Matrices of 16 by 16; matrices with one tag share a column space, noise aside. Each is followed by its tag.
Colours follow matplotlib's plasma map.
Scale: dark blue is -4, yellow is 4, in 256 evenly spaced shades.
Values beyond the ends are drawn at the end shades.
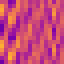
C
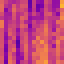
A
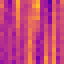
A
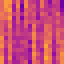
A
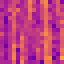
A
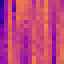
A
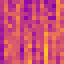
A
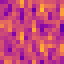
C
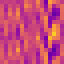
C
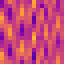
C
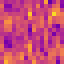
C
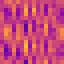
C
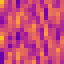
C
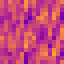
C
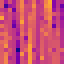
A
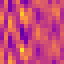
C
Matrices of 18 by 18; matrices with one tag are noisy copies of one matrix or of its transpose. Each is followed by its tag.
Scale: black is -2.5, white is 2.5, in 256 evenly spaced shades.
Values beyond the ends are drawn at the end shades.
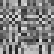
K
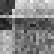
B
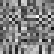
K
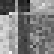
B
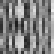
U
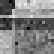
B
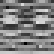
U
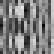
U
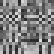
K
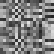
K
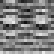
U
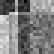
B
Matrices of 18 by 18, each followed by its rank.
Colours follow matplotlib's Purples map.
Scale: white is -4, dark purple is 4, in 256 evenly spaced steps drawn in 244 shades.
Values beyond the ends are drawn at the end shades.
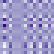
one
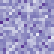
full rank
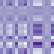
one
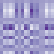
one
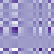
one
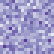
full rank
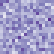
full rank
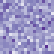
full rank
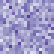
full rank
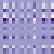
one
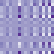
one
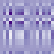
one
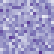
full rank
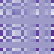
one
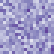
full rank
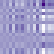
one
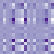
one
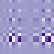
one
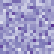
full rank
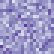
full rank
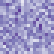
full rank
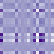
one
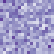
full rank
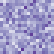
full rank
